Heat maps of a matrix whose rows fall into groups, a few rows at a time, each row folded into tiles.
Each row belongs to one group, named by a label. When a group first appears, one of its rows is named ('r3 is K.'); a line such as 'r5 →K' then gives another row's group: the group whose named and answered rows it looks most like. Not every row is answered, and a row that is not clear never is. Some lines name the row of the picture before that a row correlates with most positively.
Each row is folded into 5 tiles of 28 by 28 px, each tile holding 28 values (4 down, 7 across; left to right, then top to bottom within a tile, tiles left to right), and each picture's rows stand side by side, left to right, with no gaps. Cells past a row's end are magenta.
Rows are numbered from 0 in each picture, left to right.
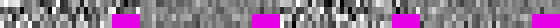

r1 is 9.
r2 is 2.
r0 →2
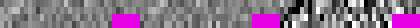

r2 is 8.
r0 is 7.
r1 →9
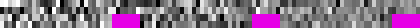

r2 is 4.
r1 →4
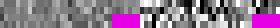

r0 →7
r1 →2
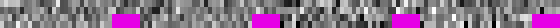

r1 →8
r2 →4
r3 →9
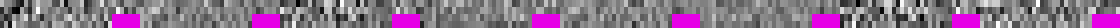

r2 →4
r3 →4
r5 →9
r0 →8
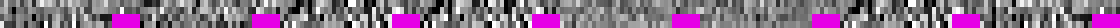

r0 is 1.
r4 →2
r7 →1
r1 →4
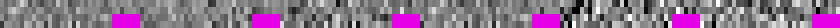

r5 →2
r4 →8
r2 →1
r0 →9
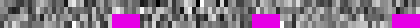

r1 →4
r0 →8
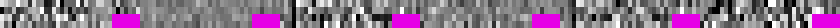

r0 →2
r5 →8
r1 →9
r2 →1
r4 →1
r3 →9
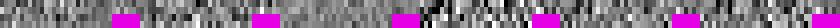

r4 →8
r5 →8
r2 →7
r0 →4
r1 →1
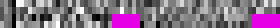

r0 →1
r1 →4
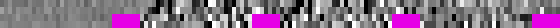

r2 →8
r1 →8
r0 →4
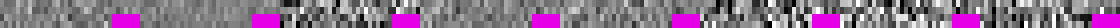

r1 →4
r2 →4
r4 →7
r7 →1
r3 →7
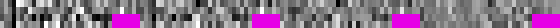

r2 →1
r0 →1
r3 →7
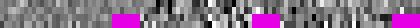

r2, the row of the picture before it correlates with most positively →2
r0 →9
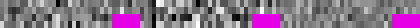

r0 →1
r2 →7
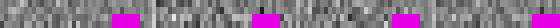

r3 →9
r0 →9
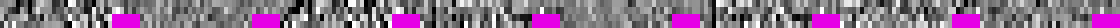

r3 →1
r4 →7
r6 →2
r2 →8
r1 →7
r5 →1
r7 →1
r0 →8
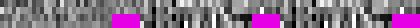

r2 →1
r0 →4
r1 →1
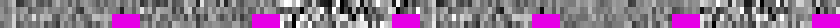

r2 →2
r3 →9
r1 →4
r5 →2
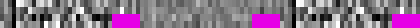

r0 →1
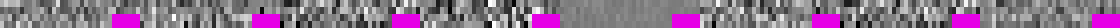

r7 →9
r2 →4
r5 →2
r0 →2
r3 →8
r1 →9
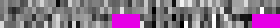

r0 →1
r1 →1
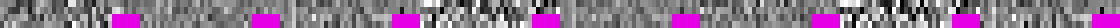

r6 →2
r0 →8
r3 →2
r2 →9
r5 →4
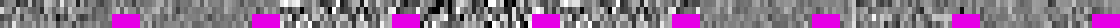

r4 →2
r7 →7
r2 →2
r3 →8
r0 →4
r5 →7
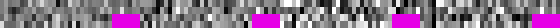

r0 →1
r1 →8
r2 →2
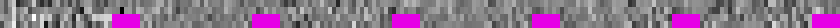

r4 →7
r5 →8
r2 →4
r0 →9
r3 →7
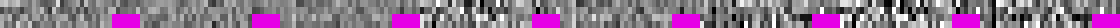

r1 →7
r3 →2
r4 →9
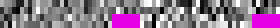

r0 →8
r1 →2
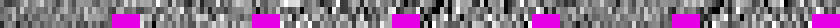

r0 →4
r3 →8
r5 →8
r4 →4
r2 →2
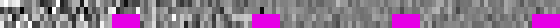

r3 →7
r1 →9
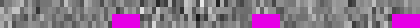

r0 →7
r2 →7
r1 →4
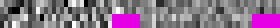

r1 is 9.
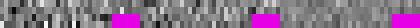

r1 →4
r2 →9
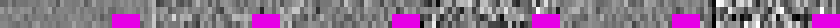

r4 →7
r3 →4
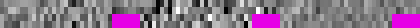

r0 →7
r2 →7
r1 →8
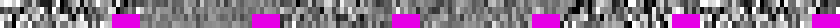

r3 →8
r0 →2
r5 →2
